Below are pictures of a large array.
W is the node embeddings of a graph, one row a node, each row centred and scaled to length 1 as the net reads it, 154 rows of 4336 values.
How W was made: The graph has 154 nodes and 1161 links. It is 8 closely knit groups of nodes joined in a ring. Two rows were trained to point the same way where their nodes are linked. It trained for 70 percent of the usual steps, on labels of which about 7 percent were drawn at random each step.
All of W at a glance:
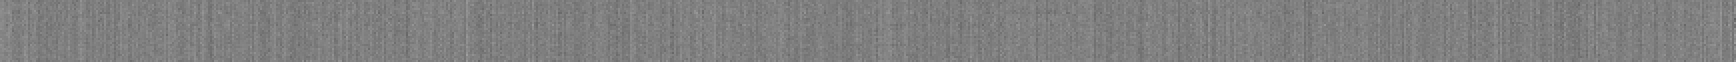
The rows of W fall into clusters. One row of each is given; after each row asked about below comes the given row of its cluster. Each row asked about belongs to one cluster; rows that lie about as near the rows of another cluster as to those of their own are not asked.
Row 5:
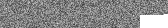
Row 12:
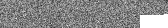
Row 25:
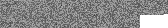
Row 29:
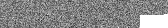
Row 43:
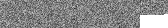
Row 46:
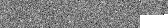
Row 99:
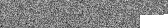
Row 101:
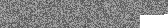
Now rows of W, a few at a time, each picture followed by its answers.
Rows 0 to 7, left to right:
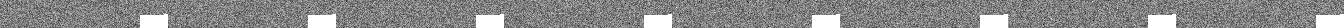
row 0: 5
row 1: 29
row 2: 46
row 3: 99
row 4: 101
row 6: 43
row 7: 25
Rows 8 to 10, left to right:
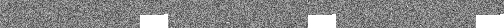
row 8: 46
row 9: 43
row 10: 46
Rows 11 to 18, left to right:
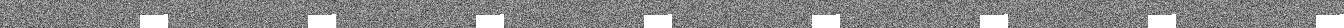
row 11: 99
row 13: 43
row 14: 12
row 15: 99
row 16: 101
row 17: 12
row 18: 5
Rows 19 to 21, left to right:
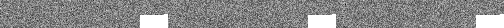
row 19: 29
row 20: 12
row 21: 12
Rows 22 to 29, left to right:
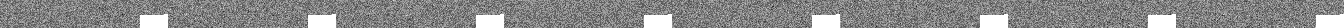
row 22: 29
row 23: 99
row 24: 43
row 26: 5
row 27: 43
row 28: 29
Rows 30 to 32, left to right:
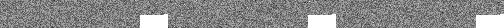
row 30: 29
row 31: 29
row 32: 46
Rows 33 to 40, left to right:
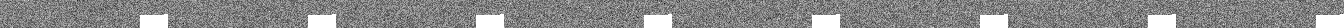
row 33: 29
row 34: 29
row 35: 43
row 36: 46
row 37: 101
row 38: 99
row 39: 25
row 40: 29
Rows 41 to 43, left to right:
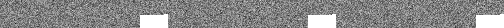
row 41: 5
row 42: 46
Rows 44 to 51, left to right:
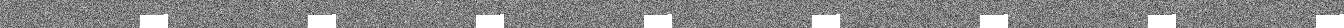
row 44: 46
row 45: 101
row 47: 12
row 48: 46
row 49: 101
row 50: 101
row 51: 12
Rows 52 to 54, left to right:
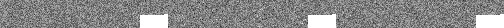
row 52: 43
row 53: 101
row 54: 46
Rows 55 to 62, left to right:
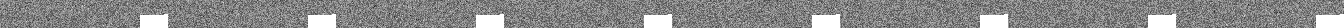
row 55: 43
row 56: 5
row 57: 12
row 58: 25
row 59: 25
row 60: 43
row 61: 43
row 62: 5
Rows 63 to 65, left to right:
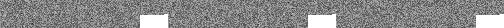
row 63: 43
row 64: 43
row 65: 5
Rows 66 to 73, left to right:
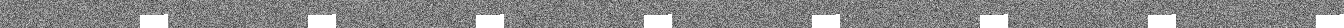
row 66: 46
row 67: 43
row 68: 25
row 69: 101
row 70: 25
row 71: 46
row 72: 25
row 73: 29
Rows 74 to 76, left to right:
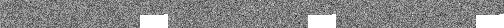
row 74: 43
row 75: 46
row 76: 99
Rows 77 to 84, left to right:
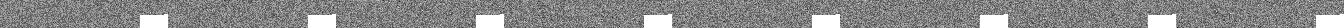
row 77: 101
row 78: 101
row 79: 25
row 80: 5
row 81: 25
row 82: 29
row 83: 101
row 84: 5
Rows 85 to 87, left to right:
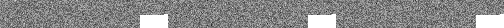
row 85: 46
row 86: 46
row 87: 29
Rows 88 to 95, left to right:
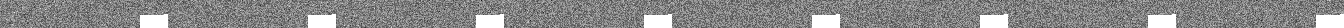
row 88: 25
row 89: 5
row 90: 29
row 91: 99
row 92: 5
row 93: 12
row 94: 5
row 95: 43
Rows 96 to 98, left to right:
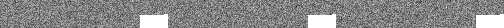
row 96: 29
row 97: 46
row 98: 99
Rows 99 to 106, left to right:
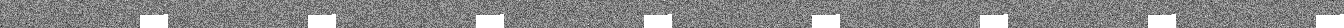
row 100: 99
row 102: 46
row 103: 5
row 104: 12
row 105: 99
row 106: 5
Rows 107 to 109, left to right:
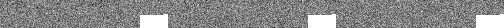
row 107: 5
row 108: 12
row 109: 29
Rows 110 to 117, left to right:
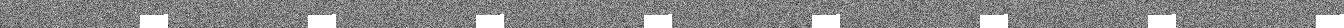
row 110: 29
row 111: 101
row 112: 43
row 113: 43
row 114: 43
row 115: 99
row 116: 12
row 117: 29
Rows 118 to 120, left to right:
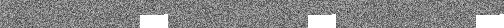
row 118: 46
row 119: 5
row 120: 12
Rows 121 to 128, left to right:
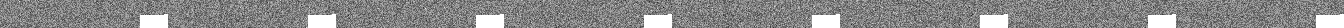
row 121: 101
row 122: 12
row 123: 5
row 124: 12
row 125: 12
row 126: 29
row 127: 101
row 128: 25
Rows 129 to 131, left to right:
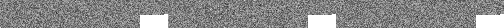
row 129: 46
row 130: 5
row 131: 46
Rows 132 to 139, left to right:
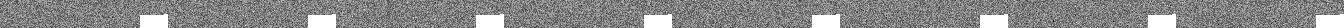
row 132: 5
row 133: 29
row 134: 12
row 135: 99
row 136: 46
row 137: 99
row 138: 46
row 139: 12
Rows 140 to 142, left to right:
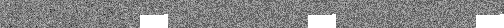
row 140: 43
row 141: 101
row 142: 12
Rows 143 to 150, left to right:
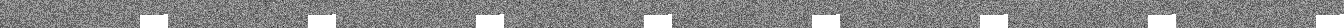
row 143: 99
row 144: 101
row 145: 29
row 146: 101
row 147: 99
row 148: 5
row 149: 25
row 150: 5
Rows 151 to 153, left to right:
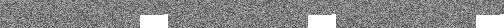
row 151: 25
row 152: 5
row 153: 99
